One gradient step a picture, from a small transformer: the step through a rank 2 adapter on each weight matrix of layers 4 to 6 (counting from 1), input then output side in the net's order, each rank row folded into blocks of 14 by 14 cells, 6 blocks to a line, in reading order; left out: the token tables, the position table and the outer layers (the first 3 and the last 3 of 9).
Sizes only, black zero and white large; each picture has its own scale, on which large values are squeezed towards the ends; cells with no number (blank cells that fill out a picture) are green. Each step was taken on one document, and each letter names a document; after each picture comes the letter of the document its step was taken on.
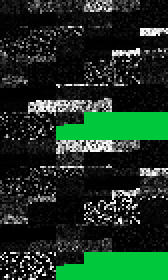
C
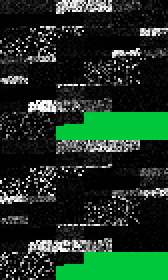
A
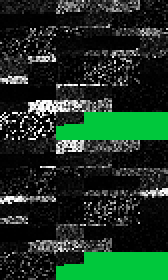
A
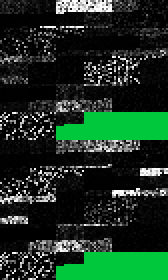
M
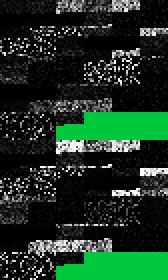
C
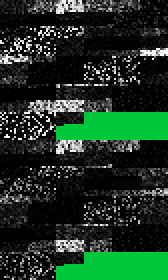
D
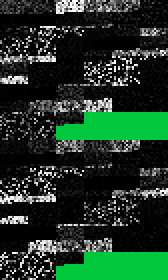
A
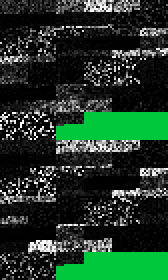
A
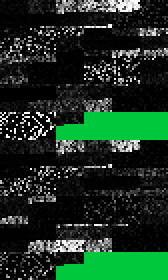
D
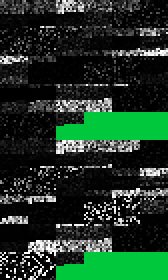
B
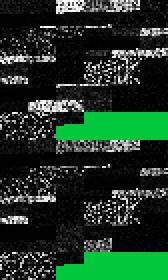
M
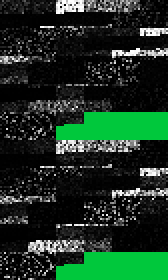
D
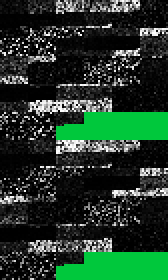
A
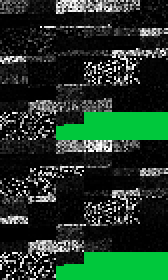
M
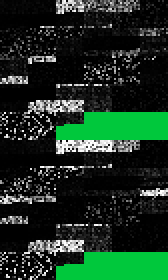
B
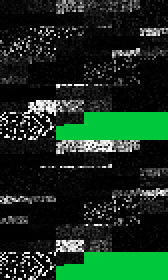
B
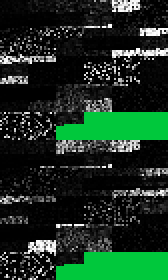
B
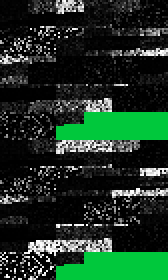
B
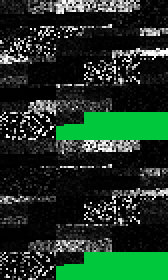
D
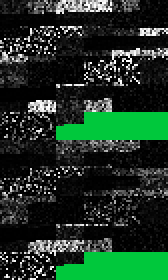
C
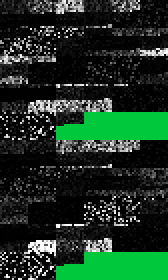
D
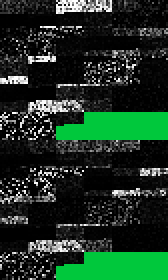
M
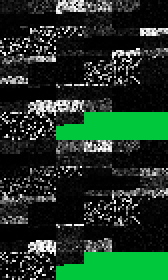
C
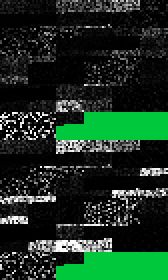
M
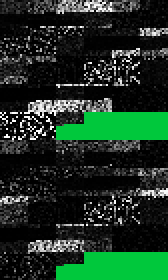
C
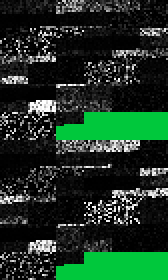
A
